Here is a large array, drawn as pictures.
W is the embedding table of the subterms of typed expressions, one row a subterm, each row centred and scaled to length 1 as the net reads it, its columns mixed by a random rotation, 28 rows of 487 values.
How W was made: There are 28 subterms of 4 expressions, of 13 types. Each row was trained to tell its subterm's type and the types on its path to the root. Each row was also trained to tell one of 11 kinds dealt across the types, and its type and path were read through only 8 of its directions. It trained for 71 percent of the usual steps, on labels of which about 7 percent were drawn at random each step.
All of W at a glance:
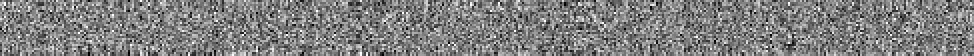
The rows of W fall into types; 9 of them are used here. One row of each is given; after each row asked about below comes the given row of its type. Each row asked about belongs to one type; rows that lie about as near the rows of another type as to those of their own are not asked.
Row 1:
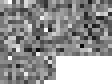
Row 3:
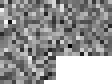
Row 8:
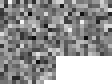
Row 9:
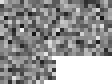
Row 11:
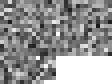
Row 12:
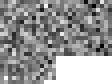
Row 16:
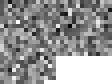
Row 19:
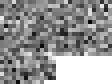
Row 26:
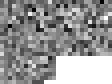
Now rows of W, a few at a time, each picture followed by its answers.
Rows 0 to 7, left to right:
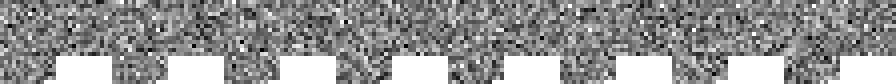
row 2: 1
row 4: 3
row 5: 1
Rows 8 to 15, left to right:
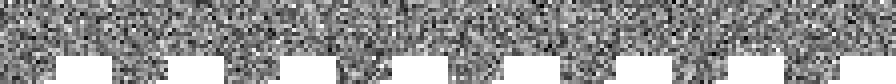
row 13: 3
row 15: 8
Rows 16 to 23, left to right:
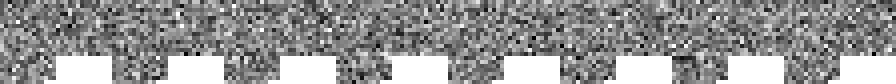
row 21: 1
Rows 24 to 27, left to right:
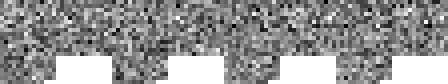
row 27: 26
